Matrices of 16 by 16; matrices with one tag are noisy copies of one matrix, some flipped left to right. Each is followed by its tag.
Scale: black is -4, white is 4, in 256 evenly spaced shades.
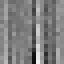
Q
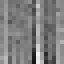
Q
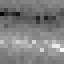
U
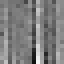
Q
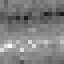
U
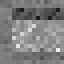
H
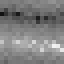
U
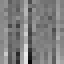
Q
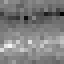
U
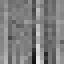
Q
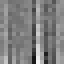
Q
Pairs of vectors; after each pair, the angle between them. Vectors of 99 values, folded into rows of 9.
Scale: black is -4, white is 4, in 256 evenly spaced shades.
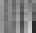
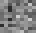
orthogonal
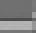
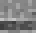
nearly opposite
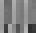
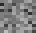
orthogonal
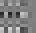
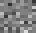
partly opposed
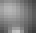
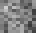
partly aligned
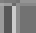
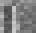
nearly parallel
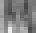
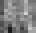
nearly opposite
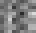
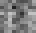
nearly parallel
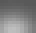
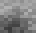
nearly opposite
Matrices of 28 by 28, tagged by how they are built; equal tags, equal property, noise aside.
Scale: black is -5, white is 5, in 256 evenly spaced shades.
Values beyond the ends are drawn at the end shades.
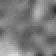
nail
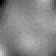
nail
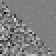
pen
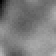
nail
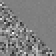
pen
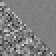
pen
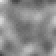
nail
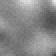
nail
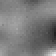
nail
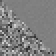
pen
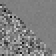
pen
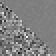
pen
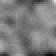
nail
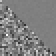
pen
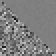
pen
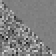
pen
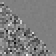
pen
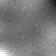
nail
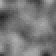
nail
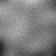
nail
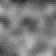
nail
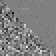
pen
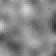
nail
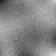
nail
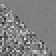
pen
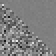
pen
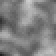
nail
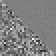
pen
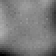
nail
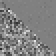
pen
